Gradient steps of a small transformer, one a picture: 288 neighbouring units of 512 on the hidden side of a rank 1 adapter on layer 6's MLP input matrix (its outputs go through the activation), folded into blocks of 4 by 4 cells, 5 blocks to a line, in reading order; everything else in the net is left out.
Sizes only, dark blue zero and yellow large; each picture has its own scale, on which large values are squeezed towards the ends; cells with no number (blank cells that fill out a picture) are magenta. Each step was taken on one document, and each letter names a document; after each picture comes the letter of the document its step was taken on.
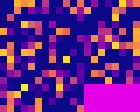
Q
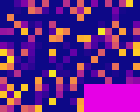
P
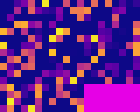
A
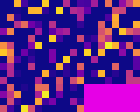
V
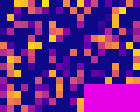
V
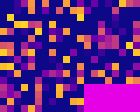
Q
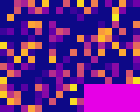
P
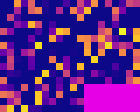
V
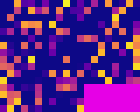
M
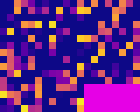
M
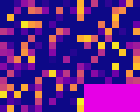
M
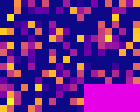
Q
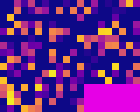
P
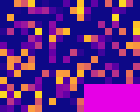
A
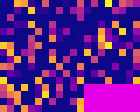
V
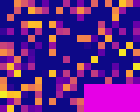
M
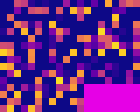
P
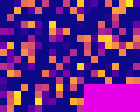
P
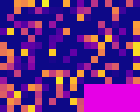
A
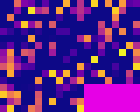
M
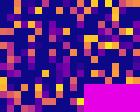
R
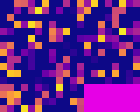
R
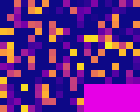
V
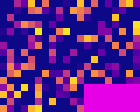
A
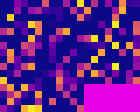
A
